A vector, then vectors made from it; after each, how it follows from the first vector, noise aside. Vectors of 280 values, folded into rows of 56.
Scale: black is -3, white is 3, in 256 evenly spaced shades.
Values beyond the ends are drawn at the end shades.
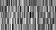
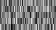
sign-scrambled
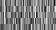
wrapped around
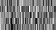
sign-scrambled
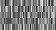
wrapped around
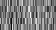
sign-scrambled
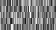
sign-scrambled
